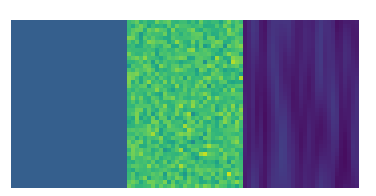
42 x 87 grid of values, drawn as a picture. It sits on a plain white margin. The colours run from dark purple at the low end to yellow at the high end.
The table splits into one row of 3 panels. Panel 1,1: low, flat. Panel 1,2: high, fine-grained. Panel 1,3: very low, streaked downward, faint in contrast.
